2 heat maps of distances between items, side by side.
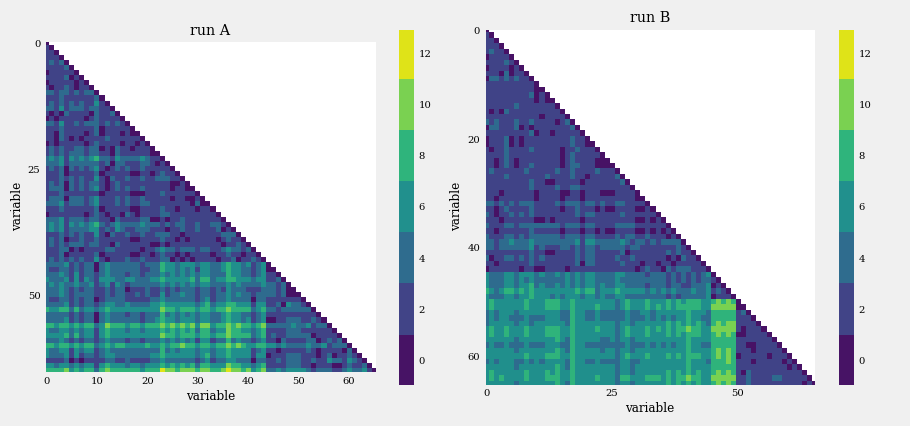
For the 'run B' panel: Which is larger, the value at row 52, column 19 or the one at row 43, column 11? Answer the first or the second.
the first
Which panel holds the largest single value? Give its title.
run A
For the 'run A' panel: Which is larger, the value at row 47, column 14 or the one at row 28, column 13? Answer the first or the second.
the first
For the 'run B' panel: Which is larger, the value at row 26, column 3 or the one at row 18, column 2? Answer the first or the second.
the second
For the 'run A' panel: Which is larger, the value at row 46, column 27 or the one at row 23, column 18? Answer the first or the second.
the first
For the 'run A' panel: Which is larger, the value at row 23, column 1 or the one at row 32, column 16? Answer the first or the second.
the first
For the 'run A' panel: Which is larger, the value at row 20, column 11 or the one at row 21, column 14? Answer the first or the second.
the second
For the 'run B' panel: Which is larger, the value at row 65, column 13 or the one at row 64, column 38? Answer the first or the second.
the second
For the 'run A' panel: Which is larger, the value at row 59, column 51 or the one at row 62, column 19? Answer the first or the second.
the second
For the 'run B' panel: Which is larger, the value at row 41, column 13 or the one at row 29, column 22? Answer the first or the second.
the second
